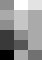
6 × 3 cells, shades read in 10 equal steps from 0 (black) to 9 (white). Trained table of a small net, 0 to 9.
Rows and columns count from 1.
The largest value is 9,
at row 1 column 2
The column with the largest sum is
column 2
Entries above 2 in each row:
3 3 3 2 2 2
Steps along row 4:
up up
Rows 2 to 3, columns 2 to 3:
7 6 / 7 6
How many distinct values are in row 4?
3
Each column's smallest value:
0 3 4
